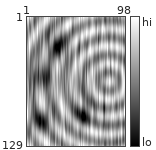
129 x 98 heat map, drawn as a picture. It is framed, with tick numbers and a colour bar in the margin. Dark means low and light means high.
There are four dips. On average the colour sits 60% of the way up the scale. Concentric rings centre on the middle right. The ninth with the highest average is the middle right.
